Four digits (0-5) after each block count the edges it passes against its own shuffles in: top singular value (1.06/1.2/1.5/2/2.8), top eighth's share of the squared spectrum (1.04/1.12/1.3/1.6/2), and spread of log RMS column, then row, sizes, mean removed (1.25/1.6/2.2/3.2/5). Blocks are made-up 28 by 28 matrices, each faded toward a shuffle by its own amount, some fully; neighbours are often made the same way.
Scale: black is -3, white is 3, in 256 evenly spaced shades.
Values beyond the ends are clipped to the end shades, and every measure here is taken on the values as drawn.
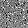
0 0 0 0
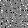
2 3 1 1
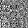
3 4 2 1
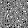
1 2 1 0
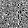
2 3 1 0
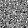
0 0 0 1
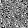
0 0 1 0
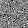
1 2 1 0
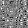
3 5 2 2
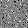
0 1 0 0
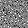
1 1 0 0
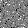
1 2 0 0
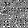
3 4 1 0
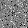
1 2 0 0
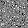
0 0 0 0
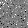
0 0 0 0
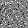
2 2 0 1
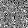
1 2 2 0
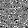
0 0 1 0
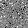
1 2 0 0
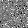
1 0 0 0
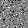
0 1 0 0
